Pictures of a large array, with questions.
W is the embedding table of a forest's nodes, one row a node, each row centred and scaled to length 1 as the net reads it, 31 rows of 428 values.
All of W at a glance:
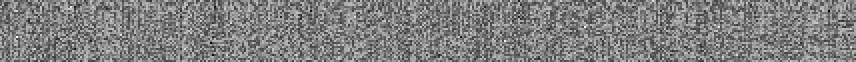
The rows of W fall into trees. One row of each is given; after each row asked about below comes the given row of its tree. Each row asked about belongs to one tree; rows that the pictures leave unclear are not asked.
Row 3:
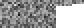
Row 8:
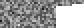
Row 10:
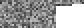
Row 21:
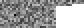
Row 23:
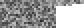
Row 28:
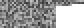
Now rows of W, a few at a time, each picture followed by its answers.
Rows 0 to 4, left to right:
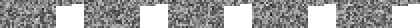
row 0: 8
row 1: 23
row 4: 3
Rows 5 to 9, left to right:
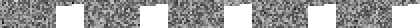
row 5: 28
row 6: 8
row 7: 23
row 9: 23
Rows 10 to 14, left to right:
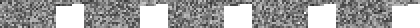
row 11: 23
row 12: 28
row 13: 8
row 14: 23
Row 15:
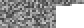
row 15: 28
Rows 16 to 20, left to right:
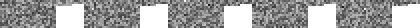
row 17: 8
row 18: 21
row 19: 3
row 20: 28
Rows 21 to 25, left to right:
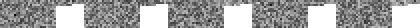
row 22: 28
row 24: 10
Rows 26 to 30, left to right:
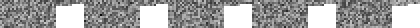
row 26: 28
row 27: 21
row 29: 10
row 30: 23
